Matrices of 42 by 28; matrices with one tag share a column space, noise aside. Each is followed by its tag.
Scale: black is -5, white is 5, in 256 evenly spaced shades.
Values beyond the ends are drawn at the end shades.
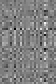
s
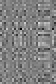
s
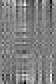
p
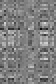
s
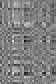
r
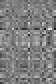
s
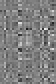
s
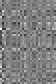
s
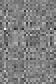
s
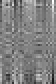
p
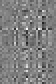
s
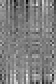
p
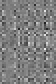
s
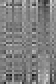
p
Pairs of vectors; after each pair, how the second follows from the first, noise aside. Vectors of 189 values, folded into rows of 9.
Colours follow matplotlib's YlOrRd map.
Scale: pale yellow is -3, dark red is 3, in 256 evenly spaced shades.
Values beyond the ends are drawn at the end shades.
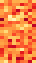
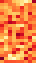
wrapped around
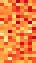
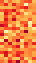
reversed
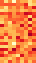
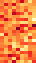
wrapped around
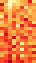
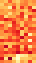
wrapped around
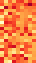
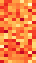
wrapped around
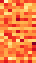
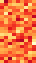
sign-scrambled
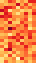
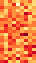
reversed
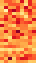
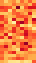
wrapped around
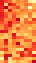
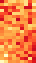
reversed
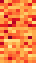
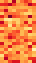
wrapped around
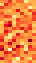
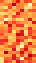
wrapped around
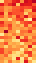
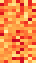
sign-scrambled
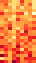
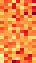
sign-scrambled
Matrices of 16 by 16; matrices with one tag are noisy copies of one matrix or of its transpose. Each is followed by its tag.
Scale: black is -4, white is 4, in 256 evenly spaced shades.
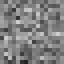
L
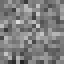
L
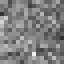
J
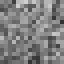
J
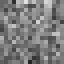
J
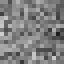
J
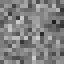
L
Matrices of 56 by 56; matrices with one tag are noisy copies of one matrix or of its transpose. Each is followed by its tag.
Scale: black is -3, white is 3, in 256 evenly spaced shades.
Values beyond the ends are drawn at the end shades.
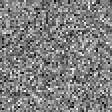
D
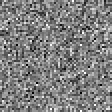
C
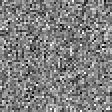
C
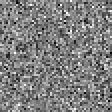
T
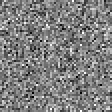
C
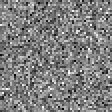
D
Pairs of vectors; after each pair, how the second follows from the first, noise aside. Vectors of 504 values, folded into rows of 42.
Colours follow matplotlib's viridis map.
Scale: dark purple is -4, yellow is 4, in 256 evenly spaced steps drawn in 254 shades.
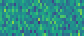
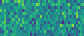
shuffled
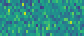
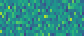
shuffled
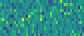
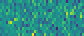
shuffled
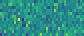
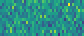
shuffled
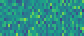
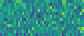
sign-scrambled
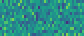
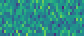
shuffled
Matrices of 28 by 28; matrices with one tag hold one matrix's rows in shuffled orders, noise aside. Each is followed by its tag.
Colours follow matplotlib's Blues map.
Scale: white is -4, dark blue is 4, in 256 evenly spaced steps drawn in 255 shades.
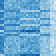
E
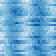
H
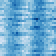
H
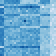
E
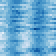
H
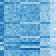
E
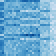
E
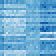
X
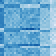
E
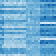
X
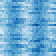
H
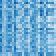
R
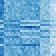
E
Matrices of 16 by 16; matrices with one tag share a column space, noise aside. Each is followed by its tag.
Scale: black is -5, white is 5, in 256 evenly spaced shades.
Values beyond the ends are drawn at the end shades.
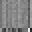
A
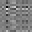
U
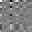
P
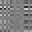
U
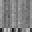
A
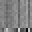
A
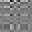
P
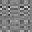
U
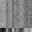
A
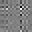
U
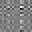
U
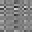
U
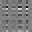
U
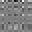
P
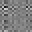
U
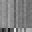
A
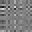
U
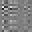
U
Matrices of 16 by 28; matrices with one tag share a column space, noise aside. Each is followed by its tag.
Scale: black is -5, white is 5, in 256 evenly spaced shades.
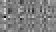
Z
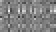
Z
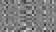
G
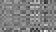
G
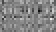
Z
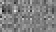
Z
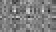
Z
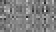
Z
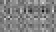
Z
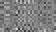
G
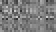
Z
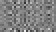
G
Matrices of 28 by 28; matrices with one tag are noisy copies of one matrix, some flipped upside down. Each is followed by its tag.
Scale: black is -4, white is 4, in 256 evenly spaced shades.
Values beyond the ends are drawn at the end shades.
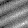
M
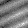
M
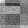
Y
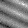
M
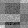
Y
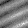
M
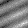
M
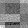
Y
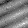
M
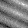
M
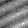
M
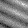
M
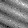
M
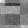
Y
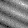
M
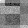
Y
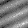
M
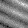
M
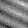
M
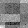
Y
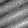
M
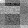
Y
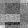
Y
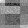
Y
